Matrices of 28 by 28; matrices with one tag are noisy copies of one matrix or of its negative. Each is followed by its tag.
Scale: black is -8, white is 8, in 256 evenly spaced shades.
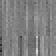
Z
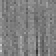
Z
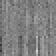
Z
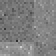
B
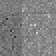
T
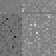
T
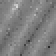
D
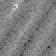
D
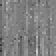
Z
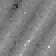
D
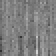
Z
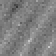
D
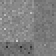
B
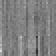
Z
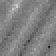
D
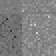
T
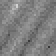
D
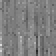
Z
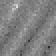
D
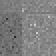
T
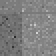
T
